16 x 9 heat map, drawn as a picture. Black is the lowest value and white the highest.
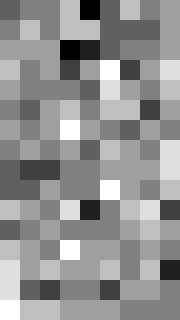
The top middle is the roughest part. The top left is the smoothest part. Neither half mirrors the other. No overall slope runs across the table. The bottom left is the ninth with the highest average.
